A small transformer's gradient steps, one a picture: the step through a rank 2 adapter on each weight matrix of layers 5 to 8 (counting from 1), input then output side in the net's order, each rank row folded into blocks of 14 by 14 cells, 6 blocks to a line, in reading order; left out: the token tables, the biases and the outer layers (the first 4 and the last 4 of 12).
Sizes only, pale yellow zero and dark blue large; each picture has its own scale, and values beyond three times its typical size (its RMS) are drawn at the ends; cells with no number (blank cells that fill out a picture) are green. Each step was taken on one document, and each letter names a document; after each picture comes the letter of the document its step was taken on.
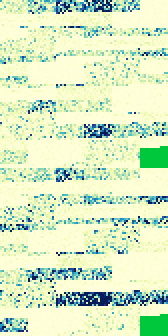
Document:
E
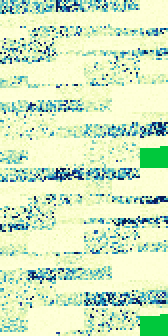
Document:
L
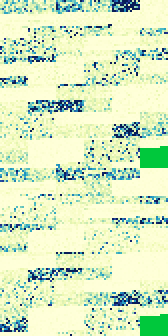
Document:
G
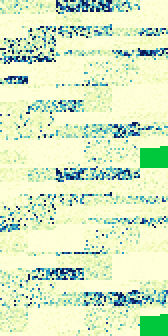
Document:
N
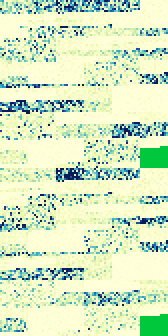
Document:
N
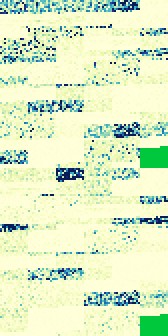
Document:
G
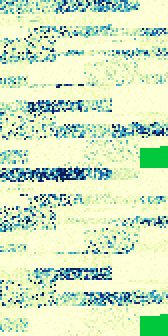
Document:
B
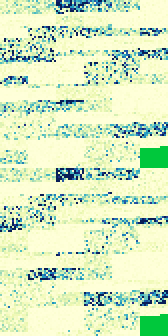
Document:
N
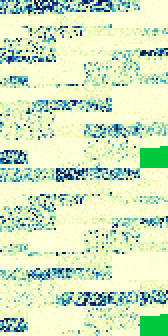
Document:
N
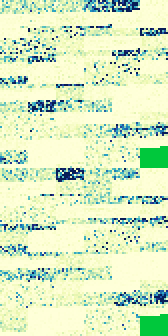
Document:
G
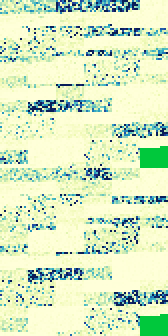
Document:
G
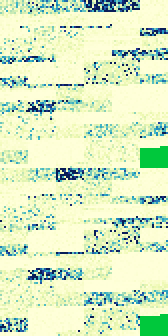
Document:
G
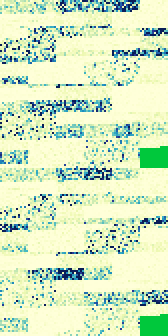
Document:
B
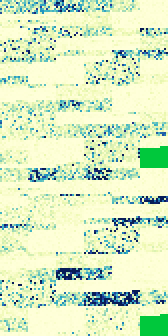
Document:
B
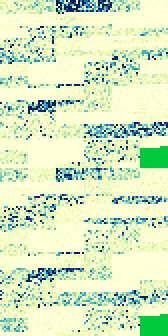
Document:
N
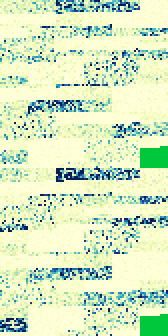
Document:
N
